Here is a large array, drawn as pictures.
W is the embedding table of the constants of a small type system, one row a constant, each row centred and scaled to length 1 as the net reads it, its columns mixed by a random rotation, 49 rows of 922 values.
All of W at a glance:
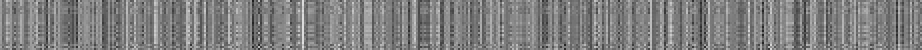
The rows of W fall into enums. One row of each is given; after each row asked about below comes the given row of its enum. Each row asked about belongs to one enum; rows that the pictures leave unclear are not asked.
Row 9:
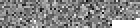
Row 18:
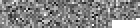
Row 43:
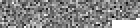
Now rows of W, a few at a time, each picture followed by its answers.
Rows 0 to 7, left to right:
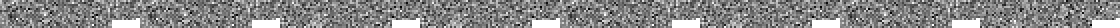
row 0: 18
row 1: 18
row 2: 43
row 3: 43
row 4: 18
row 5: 43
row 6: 18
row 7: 9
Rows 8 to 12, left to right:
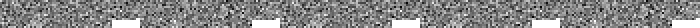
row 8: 43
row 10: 43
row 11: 43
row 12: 9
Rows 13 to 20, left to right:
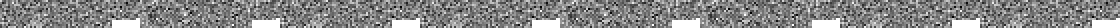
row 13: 43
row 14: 18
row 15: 43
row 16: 43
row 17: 18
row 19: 43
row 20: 43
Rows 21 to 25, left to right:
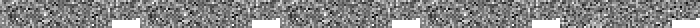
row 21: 18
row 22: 18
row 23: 18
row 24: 18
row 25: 43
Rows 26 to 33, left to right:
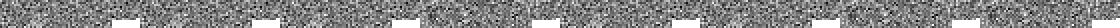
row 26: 43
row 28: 43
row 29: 18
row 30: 43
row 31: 43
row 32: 18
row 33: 18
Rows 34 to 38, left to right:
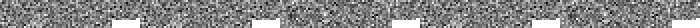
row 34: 43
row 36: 18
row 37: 43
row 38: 18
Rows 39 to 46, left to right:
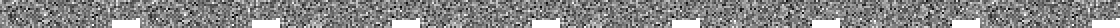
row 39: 18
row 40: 18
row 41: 43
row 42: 43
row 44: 9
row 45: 9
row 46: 18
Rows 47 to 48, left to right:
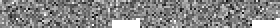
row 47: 18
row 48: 9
